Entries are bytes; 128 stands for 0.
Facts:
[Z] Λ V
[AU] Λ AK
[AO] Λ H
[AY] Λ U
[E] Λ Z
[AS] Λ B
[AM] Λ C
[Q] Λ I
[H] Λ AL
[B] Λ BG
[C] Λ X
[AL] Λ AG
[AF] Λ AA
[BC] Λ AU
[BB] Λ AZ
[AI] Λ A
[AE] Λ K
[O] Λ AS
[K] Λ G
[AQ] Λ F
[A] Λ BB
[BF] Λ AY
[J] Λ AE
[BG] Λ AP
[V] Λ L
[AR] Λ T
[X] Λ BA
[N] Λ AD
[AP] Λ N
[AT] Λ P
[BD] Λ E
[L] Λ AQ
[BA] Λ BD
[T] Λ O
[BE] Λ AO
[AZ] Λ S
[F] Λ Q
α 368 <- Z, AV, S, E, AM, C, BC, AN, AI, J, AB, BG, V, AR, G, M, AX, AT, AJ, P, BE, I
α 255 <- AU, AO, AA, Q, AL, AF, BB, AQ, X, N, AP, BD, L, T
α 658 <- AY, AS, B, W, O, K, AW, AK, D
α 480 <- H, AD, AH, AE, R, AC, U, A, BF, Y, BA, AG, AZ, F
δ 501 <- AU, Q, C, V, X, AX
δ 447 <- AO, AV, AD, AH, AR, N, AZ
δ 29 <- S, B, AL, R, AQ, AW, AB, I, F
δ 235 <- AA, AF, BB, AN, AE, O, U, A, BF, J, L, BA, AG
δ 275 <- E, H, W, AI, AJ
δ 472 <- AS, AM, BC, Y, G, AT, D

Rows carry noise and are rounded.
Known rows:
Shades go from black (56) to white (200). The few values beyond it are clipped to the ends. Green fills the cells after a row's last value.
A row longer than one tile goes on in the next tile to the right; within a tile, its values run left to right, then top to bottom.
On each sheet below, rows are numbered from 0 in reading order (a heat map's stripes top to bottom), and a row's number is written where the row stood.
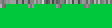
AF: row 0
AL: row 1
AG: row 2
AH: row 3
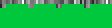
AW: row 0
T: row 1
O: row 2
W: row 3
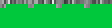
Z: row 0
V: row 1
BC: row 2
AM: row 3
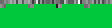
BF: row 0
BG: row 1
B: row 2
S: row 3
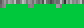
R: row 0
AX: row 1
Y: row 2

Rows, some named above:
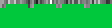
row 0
BD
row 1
W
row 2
AJ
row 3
AO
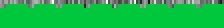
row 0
AU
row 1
F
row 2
AJ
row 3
AW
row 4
AS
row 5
H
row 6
A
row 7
C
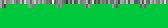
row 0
BB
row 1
Q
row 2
AI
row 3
Z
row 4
BA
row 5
AZ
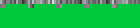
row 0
AR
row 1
BB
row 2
BE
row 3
AV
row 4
N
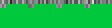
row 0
E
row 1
S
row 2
AJ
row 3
Z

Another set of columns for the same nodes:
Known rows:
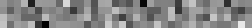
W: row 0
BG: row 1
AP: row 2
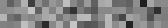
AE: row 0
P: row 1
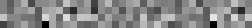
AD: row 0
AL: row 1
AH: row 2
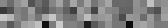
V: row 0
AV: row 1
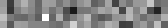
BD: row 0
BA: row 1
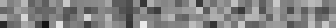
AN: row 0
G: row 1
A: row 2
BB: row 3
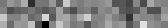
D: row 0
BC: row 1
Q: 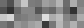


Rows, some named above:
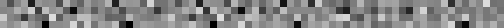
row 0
H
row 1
W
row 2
H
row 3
B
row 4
X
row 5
O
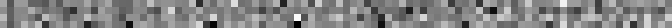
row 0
Z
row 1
AV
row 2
O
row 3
AW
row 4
E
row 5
Y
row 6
L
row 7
AQ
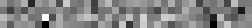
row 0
AW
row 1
AQ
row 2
AJ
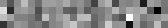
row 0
N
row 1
AC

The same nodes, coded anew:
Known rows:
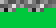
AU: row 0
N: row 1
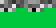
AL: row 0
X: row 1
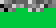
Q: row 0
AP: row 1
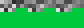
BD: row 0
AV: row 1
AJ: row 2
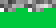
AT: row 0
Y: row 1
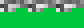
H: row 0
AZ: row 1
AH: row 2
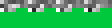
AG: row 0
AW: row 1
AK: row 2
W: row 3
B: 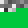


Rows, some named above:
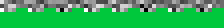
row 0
AC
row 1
BE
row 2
X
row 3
BA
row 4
H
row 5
L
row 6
C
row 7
AO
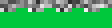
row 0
AX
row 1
AS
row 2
BD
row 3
Y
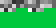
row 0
BD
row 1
D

